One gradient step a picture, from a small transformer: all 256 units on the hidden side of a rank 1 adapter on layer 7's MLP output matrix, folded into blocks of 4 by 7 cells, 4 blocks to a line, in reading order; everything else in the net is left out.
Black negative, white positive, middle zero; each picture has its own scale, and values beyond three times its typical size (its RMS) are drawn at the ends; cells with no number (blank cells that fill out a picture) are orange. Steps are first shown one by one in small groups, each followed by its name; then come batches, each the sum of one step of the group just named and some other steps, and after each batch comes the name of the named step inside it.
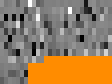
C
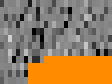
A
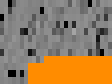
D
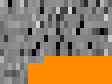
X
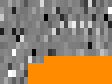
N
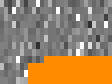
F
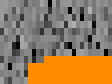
N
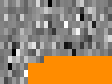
C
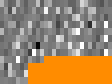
F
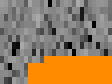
C
